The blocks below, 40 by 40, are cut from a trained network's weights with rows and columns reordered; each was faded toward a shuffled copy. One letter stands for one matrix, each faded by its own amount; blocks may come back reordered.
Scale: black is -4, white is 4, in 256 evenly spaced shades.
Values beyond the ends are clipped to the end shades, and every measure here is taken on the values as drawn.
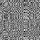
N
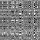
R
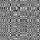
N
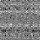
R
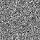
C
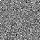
C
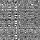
R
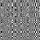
N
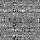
R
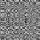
N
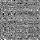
R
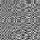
N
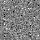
C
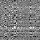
R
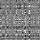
R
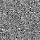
C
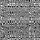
R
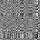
N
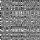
R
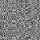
N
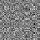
N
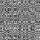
N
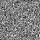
C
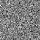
C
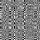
N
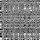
R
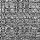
R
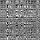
R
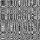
N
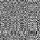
N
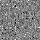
C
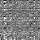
R
